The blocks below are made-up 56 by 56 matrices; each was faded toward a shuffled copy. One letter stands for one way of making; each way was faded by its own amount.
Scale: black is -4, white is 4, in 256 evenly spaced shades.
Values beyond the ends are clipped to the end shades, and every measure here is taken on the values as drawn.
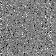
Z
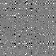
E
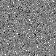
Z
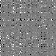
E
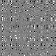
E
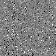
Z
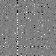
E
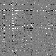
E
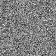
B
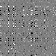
E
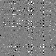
E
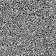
B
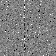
Z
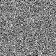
B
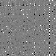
E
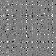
E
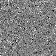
Z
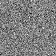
B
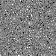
Z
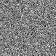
B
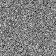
B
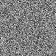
B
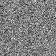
B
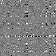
E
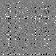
E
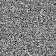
B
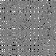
E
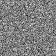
B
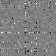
E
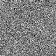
B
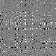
E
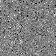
Z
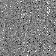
Z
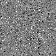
Z
